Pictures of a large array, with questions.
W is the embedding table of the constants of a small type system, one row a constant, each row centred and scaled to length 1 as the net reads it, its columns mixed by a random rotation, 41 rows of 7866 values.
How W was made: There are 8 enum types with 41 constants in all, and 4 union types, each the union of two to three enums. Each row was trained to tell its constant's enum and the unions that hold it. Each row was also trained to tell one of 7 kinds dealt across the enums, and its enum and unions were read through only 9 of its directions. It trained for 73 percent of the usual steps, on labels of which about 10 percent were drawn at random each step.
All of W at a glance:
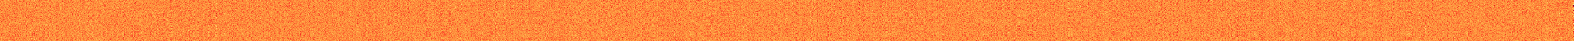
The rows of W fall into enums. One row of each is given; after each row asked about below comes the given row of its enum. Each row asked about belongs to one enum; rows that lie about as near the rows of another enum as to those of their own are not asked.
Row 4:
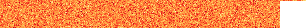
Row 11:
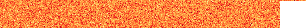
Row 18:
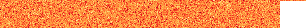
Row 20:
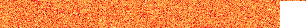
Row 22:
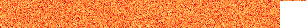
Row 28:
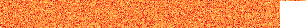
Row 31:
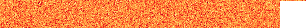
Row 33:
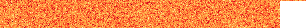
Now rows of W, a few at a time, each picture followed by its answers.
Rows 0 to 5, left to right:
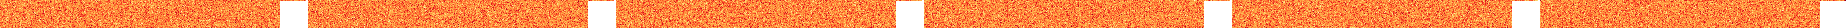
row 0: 20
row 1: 22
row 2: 4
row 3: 28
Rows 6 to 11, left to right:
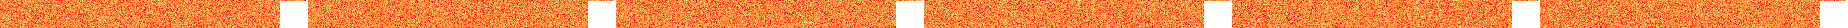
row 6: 20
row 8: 4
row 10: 31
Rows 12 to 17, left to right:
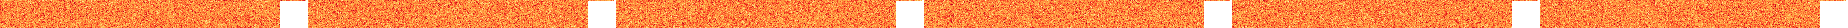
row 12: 20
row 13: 33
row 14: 4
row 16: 20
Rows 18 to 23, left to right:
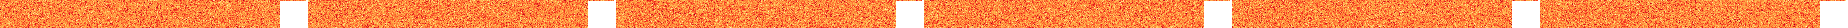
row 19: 11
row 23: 11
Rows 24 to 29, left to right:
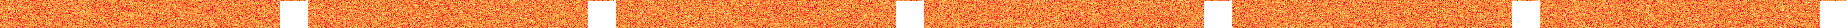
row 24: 22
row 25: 28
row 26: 28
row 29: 28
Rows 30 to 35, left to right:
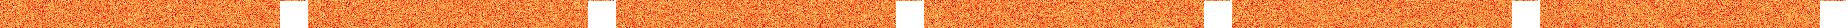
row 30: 22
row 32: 28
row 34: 31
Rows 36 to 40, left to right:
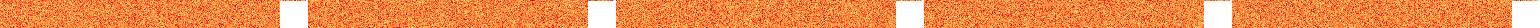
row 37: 20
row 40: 4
